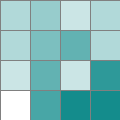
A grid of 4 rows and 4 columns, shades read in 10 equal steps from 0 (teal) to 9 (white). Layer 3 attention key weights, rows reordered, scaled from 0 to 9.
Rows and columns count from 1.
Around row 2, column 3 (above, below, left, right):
7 7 4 6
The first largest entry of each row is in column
3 1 1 1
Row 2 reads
6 4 3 6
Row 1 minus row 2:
0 1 4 0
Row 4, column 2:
2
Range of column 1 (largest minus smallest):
3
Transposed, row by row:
6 6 7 9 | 5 4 3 2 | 7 3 7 0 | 6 6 1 0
